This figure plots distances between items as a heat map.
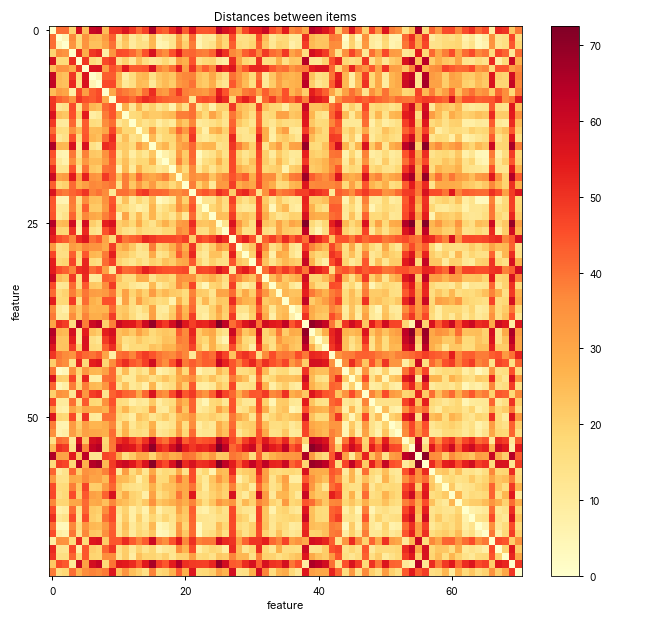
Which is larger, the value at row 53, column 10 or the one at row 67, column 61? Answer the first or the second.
the first
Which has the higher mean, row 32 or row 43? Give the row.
43
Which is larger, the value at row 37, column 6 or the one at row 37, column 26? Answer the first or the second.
the first
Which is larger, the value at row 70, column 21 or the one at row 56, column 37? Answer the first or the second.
the first
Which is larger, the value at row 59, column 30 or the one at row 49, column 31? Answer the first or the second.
the second
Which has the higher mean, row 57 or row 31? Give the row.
31
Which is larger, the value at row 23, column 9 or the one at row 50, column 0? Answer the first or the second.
the second
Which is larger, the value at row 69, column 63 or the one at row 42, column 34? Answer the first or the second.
the first
